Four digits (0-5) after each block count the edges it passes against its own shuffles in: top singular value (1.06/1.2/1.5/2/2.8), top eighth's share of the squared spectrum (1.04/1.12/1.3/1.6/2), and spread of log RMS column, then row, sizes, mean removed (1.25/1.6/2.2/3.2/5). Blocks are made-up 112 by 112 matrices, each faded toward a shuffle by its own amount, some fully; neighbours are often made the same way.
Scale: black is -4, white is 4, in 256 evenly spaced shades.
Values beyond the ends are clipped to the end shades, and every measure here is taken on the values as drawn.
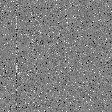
2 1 1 0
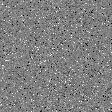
0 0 0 0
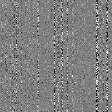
4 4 4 0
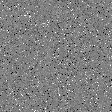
1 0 0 0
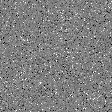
0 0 0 0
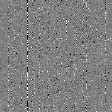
4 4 3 0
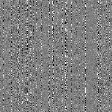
4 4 4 0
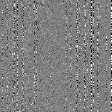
3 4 4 0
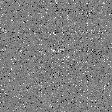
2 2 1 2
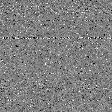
2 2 0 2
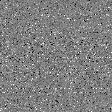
1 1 0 2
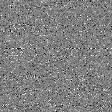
2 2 0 2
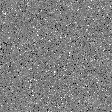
0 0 0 0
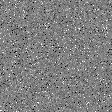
0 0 0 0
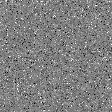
0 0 0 1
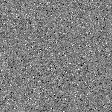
1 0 0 0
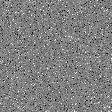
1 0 0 0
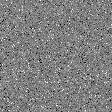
2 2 0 0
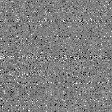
4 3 1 3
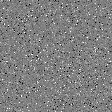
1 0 0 0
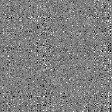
4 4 3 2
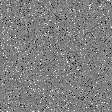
1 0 0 0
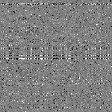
5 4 1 3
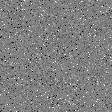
2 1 0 0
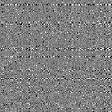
5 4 3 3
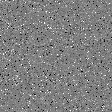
2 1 0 0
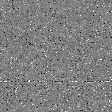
3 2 0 1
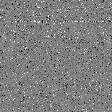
3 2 0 1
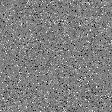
3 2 0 1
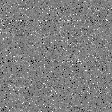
3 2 0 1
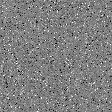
2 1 0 0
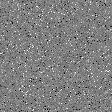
2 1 0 0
